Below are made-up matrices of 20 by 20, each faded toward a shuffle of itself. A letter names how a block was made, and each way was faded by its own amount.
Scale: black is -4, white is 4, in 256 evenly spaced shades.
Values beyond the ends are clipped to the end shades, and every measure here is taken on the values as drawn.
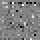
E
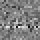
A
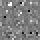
E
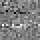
A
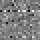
A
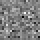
A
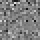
A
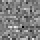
A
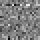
A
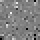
E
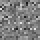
A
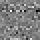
A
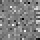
E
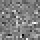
A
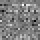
A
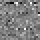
A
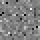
E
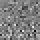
A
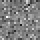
E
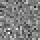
A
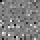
E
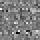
A
